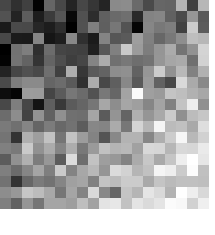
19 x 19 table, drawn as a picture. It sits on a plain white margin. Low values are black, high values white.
The ninth with the lowest average is the top left. The bottom right is the calmest part. The field climbs toward the bottom right. Overall the values sit about 50% of the way up the scale. The bottom right is the ninth with the highest average. The grain is fine, like static.
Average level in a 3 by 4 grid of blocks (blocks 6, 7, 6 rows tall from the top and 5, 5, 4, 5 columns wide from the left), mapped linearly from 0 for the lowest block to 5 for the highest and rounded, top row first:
0022
1234
2345
